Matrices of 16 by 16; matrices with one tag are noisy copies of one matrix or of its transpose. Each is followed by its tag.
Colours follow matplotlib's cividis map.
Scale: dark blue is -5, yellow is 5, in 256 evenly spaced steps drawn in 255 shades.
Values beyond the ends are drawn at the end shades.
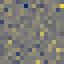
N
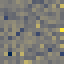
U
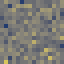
N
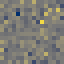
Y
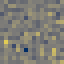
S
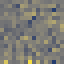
U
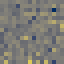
U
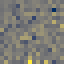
U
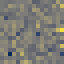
U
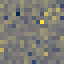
Y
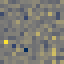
S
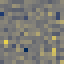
S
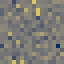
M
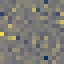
M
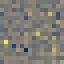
S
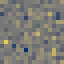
S
